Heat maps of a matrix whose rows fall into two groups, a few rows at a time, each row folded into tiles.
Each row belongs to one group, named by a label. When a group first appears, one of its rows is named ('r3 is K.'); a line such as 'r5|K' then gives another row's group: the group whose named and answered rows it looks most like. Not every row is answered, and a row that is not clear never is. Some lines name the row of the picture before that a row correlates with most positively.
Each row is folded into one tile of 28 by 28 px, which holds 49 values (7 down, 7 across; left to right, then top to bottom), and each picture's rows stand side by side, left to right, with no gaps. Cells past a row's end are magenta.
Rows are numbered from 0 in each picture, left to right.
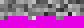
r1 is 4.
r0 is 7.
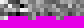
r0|4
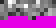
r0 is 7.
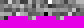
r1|4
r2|4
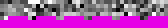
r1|7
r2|7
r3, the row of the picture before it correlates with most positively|0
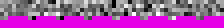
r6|4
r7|7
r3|7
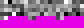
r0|4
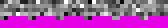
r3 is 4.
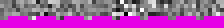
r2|7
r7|7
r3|4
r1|4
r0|7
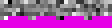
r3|7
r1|4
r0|4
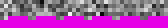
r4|4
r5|4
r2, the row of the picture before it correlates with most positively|1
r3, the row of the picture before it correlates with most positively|1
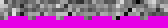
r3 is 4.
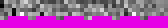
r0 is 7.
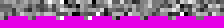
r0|7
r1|7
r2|4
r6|4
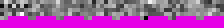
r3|4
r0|7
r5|7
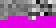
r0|7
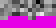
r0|4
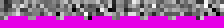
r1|7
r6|4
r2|7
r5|7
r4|7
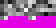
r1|4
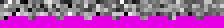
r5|4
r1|7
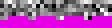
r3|7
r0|7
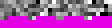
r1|4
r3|4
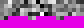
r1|4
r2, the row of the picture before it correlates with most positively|2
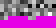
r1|7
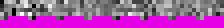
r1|7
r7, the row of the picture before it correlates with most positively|0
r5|7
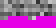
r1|4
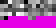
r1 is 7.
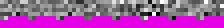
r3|4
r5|4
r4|7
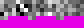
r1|7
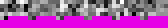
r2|4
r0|7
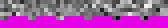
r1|7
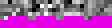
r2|7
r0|4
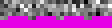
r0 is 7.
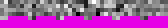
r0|4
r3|7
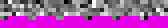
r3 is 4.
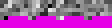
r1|4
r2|4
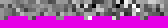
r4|7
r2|7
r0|7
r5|7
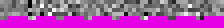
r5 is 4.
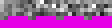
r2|4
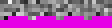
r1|4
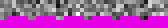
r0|7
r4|4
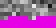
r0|4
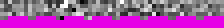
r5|4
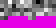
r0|7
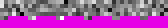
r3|7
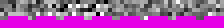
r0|7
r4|4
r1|7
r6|7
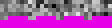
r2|7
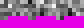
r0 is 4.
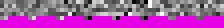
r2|4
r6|4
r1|4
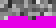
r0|4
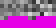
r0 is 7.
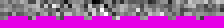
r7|7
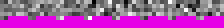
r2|4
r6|7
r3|4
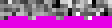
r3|4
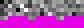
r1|7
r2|4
